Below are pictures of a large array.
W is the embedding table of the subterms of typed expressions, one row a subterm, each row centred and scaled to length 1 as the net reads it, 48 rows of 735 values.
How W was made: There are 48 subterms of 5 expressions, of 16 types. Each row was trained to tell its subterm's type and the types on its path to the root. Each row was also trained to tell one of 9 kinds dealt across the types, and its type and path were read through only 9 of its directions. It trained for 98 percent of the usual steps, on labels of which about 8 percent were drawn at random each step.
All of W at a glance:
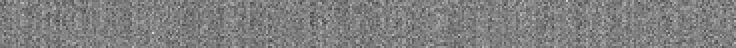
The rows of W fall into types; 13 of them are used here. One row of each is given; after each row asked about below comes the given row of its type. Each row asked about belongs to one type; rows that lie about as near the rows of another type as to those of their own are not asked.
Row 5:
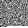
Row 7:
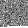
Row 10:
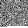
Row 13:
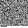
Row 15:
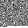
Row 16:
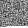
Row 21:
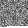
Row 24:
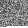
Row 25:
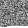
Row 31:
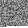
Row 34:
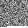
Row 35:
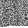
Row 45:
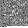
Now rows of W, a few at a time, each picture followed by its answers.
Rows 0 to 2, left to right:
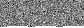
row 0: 21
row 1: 45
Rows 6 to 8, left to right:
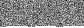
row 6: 16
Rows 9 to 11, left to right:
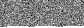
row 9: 10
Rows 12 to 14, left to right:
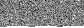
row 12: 24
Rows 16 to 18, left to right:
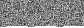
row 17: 24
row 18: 25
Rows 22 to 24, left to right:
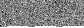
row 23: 13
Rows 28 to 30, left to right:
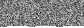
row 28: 34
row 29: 25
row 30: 7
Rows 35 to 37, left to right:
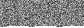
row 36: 7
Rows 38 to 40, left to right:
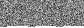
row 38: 13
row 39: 25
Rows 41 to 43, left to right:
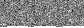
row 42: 15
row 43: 45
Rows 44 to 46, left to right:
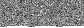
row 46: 24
